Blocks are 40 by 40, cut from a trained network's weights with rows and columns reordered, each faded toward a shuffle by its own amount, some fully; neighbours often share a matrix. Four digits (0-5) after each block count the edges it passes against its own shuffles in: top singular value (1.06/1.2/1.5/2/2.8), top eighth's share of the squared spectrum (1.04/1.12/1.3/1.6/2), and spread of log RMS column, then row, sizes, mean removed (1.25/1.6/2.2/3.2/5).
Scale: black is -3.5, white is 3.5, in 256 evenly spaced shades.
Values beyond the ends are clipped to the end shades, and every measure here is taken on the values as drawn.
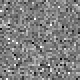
1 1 0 1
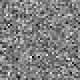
1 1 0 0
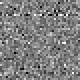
2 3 0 2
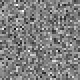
1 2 1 0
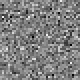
2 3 1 1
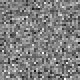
2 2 0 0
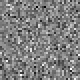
1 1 0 0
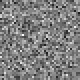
0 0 0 0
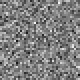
2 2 0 0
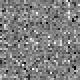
1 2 2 0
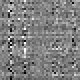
3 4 3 0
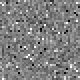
0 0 0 0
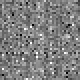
2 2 0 1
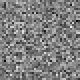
3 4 1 1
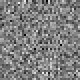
3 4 1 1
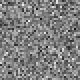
0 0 0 0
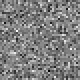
0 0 0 0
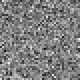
2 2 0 0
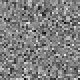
3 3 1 1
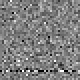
3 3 0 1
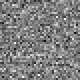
1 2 0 0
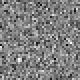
1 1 0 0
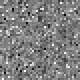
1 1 0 0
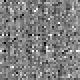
2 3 0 1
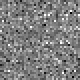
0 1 0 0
